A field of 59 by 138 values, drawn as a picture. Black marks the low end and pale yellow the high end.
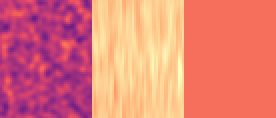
It is made of 1 by 3 panels. Panel 1,1: middling, blotchy. Panel 1,2: very high, streaked downward, faint in contrast. Panel 1,3: high, flat.
